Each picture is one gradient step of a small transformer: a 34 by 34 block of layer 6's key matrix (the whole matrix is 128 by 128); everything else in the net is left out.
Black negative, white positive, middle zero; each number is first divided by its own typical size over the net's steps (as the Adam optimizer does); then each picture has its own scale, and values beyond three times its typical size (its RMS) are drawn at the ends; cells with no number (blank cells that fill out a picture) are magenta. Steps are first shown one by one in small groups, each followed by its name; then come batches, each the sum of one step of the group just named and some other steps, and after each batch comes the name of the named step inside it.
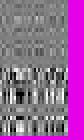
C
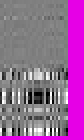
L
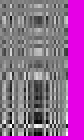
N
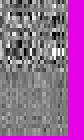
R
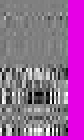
L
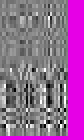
C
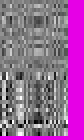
N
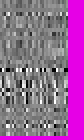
R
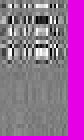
R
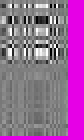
N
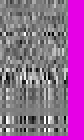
R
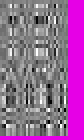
N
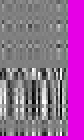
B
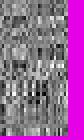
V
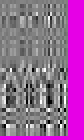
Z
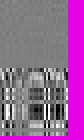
V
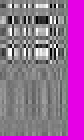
B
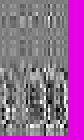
Z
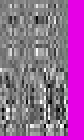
Z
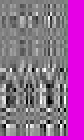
Z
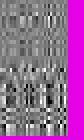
Z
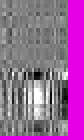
V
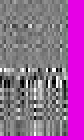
V
